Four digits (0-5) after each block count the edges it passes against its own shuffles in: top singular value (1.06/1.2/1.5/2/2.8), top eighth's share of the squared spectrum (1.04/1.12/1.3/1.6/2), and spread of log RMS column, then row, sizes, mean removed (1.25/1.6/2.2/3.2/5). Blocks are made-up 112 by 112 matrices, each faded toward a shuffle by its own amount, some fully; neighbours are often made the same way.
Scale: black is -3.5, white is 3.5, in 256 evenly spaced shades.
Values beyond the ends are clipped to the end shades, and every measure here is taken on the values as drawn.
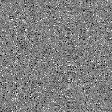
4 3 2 1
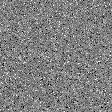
0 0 0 0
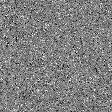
0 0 0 0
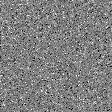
1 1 0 0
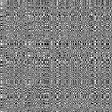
5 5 4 4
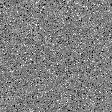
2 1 0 0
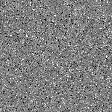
0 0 0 0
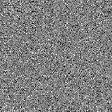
4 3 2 1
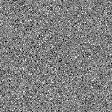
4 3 1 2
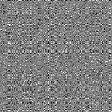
5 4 3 3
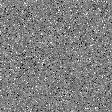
2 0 0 0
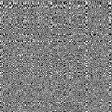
5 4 3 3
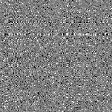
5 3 2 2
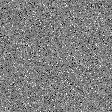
1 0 0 0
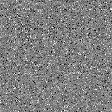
4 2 1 1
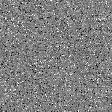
3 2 0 0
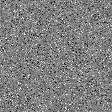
1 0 0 0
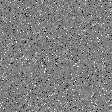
1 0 0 0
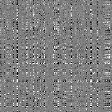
5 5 4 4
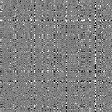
5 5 4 3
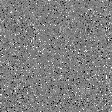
3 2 1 0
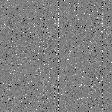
4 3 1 1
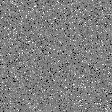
2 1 0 0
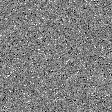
0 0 0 0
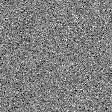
0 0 0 0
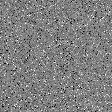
0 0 0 0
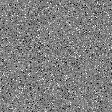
3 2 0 0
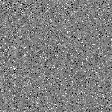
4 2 1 1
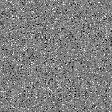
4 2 1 1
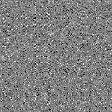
4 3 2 2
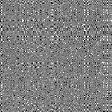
5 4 3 3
